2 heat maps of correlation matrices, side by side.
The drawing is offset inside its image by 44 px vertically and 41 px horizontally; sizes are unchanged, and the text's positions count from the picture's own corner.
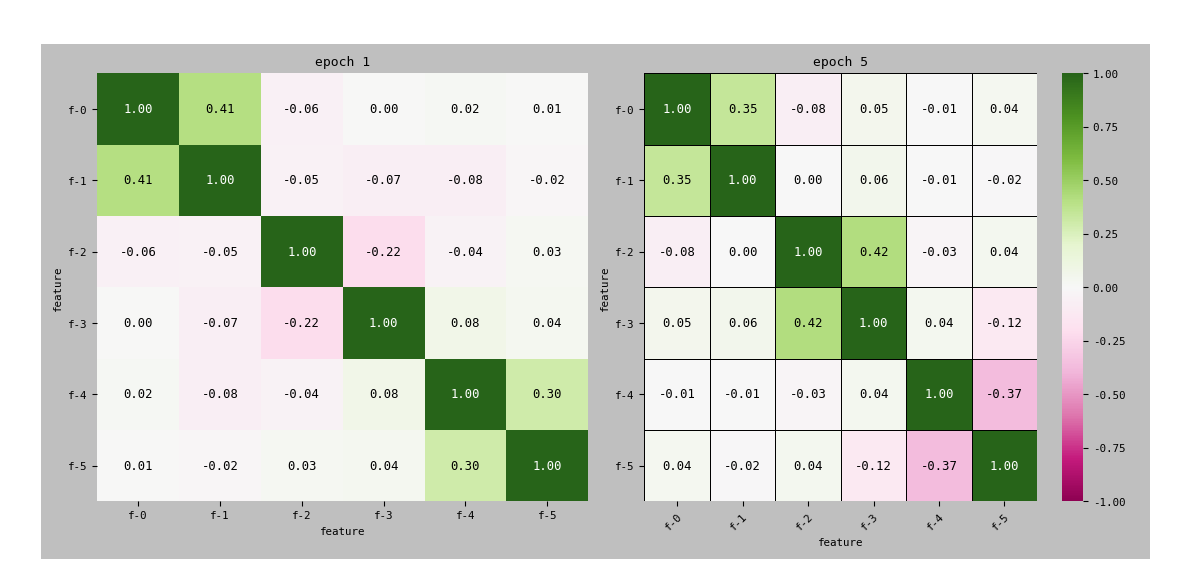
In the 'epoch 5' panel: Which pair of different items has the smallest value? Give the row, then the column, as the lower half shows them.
f-5, f-4
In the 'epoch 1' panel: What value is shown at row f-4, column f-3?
0.08
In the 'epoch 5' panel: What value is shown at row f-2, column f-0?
-0.08
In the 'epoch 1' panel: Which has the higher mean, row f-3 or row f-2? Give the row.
f-3
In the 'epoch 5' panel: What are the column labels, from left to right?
f-0, f-1, f-2, f-3, f-4, f-5
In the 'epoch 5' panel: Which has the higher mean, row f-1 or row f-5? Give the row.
f-1
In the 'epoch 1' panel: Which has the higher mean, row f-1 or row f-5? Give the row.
f-5
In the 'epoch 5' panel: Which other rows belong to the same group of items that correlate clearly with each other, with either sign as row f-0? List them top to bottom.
f-1
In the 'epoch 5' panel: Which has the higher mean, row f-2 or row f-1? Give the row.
f-1
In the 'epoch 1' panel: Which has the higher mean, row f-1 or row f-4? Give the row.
f-4
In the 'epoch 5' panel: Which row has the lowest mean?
f-5
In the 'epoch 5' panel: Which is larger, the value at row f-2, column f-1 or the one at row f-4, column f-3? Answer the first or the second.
the second
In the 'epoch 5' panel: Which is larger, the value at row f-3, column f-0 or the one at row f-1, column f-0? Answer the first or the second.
the second
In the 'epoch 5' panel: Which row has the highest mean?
f-3
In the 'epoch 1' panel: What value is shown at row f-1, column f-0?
0.41
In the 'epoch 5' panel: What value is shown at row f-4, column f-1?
-0.01
